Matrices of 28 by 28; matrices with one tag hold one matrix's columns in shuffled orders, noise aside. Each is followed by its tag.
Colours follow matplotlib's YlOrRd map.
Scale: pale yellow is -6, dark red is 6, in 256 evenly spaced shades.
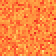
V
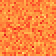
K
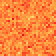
K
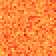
K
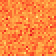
K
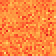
K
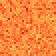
V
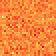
K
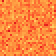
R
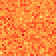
K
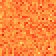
K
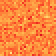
K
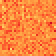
R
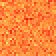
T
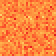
K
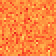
V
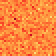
K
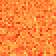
K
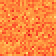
K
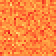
T
